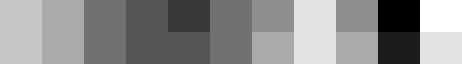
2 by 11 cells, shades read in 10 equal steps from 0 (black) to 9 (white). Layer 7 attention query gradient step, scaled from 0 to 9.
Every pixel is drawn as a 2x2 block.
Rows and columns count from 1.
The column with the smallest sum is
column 10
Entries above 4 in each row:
6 6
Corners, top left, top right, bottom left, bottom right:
7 9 7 8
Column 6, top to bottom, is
4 4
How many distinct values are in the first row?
9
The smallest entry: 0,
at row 1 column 10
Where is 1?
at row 2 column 10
